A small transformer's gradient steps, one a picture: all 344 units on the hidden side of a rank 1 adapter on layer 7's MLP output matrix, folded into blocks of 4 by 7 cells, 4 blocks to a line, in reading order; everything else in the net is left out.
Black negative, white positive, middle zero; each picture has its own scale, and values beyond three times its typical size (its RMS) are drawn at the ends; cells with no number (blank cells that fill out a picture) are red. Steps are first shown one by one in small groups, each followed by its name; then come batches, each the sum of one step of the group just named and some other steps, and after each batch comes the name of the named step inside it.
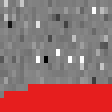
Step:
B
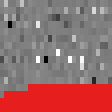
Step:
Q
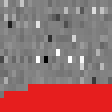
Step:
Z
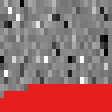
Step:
B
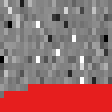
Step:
Z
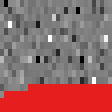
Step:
B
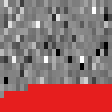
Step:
B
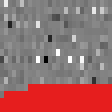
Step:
Z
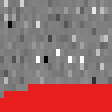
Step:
B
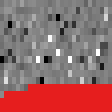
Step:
Q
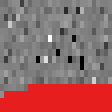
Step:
B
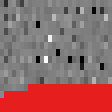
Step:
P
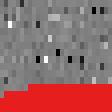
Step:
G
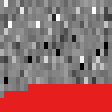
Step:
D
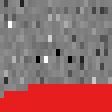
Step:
D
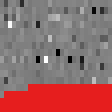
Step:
G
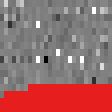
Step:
D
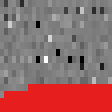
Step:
P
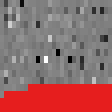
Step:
P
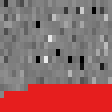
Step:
P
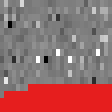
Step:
P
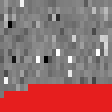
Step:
P
